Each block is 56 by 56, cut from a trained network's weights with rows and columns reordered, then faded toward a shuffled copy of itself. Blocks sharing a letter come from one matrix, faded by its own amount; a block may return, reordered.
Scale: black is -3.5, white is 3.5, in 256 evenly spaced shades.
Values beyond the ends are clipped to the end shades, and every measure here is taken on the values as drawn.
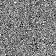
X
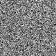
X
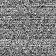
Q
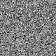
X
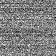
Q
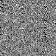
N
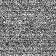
Q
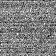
Q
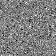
X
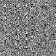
N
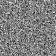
X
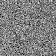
X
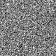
X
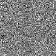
N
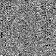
N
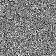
X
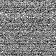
Q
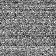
Q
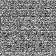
Q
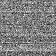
Q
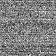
Q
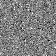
X
